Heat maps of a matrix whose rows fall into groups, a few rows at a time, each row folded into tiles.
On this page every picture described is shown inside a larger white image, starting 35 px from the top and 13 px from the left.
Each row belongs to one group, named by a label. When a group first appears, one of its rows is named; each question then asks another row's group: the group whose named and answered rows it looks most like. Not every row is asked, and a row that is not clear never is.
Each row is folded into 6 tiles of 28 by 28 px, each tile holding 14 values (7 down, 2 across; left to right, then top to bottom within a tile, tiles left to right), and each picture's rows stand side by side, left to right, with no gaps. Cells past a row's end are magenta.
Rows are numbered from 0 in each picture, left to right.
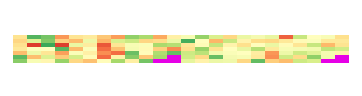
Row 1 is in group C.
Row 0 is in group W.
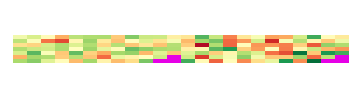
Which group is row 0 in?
C
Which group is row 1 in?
W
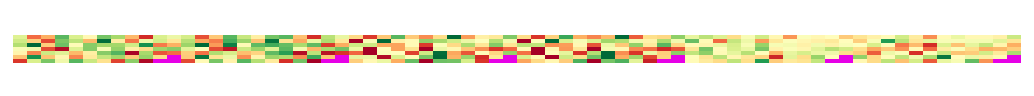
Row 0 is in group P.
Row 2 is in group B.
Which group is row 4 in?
C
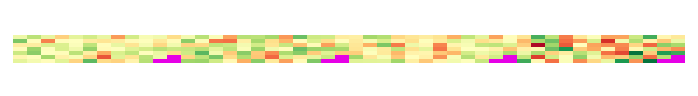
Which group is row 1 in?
C
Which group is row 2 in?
W
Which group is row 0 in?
C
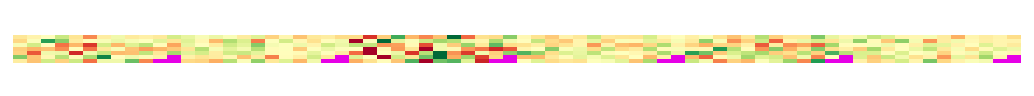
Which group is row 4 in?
W
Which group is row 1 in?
C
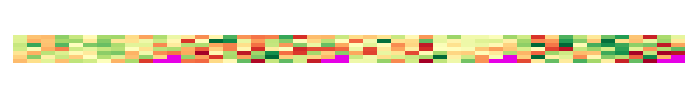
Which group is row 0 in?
P
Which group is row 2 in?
B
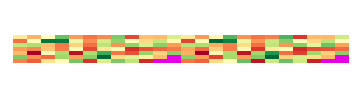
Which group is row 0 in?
B
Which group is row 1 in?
B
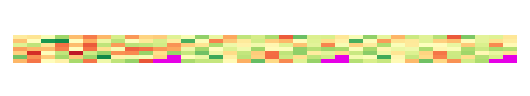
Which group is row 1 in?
C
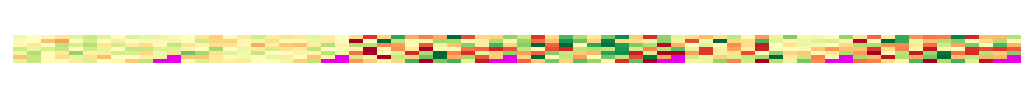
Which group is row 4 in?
B
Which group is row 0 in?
C
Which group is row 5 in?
B
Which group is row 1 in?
W
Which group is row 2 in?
B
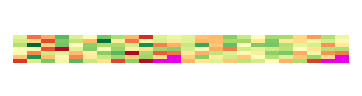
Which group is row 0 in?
P
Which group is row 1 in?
P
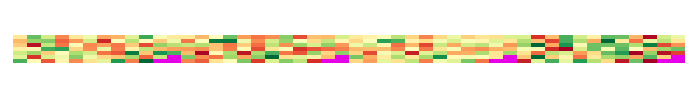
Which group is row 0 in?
W
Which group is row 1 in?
B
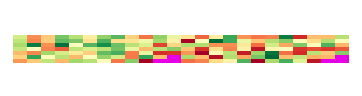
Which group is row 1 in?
B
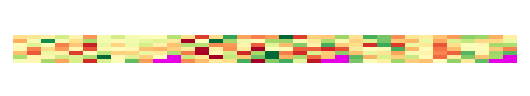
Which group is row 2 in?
W
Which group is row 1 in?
B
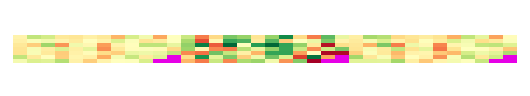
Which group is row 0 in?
W
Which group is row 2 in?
W
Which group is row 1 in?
P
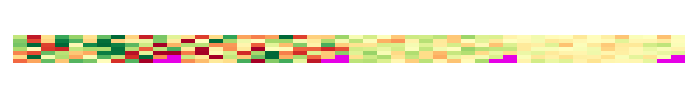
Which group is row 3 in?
W
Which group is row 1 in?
B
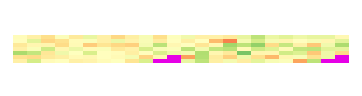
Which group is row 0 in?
W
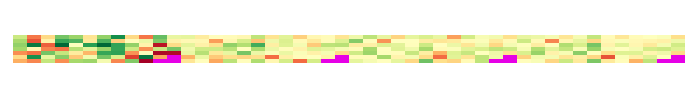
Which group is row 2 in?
C
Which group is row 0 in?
P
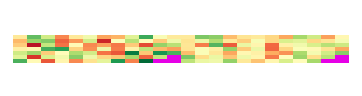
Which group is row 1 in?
W
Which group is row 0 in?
W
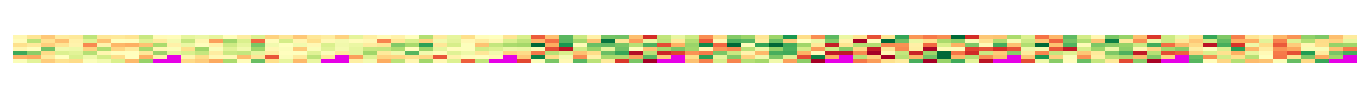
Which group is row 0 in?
W
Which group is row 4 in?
P
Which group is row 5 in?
B
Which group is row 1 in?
C
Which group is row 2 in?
C
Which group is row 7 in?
W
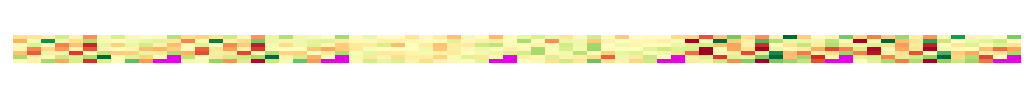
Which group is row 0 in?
B
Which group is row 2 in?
W
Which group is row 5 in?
B
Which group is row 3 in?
C
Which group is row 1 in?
B
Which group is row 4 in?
B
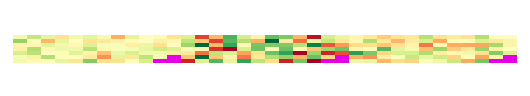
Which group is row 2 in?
W
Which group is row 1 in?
P
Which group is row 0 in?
C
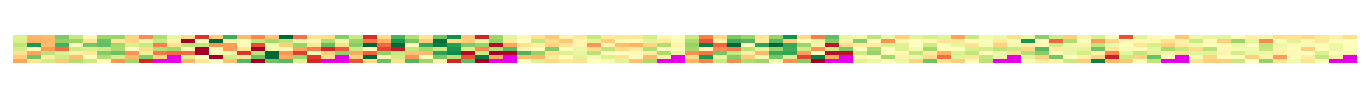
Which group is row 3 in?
W
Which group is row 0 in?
P
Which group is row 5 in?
C
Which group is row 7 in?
C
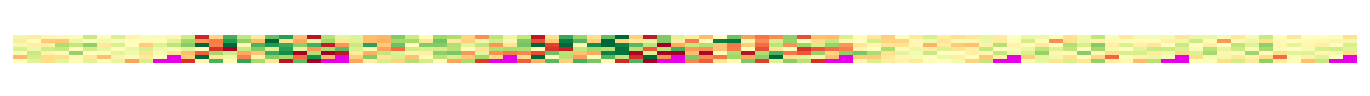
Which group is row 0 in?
C
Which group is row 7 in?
C
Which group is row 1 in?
P
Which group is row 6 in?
C
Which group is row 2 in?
P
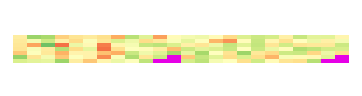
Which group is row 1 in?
C
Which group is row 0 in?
W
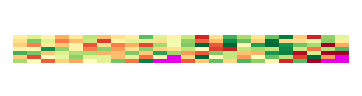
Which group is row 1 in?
P
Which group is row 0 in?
W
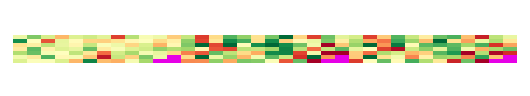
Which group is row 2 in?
P
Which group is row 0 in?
C
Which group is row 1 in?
P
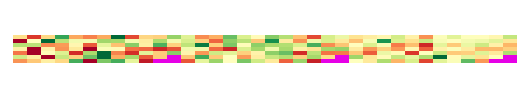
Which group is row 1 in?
P
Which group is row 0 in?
B
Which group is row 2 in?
B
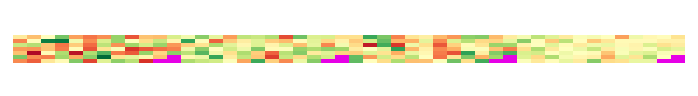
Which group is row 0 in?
B
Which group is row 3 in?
C
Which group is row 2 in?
W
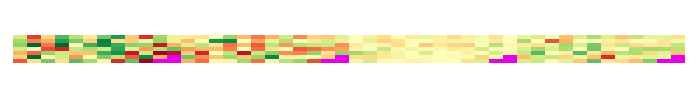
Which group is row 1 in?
B
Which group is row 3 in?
C
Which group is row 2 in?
W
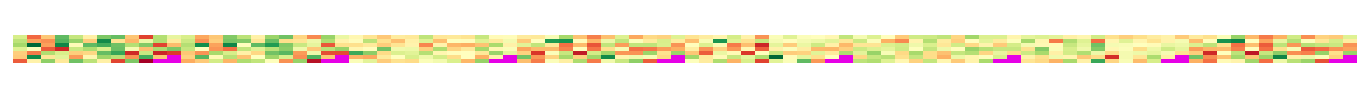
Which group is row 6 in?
C
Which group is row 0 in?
P
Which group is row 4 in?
B
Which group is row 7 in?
B
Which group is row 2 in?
W
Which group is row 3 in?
B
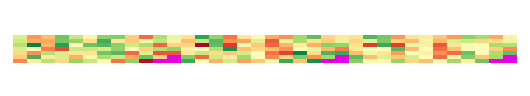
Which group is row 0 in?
P
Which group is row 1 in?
W
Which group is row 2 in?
W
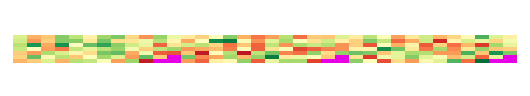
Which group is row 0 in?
P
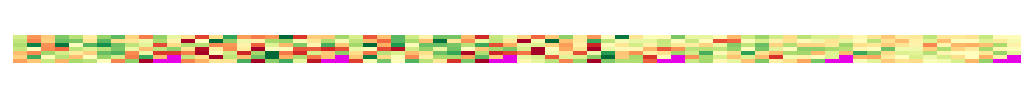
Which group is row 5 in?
W
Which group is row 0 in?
P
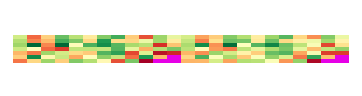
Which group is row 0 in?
P
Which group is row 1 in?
P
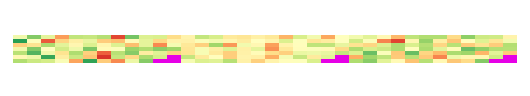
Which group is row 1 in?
W
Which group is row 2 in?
C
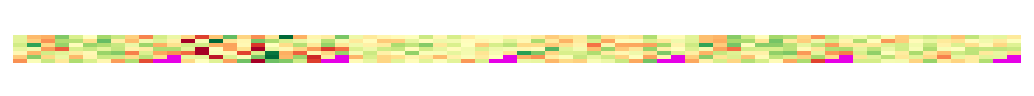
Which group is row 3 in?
W
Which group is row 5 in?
C
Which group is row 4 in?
P
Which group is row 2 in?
C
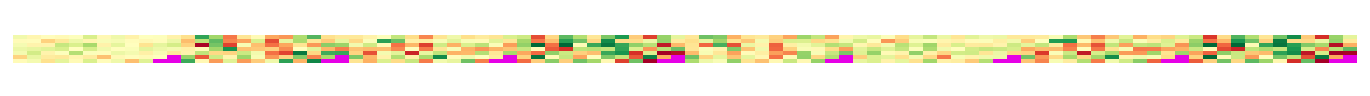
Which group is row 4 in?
W
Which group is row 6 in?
B
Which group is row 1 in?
W
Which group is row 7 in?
P
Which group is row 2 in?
B
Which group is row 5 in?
C
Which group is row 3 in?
P
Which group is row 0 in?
C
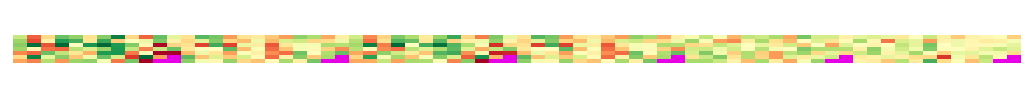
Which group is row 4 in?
C
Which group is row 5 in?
C
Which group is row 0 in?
P
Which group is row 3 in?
W
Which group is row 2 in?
P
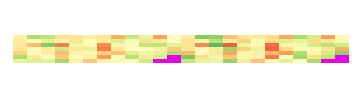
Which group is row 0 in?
W
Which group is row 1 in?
W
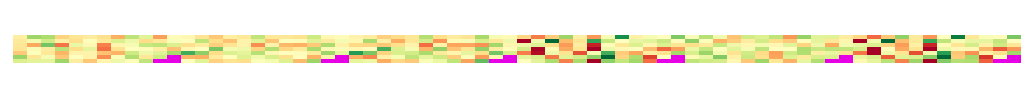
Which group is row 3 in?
B
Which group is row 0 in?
W
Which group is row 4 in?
C
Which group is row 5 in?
B
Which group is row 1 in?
W
